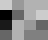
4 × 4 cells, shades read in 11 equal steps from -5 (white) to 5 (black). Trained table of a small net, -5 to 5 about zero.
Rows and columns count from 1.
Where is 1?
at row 2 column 2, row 3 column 4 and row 4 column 1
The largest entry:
5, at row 2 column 1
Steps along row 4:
down up same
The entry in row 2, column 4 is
-3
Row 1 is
-3 -1 -2 -2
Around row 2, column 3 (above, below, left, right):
-2 -1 1 -3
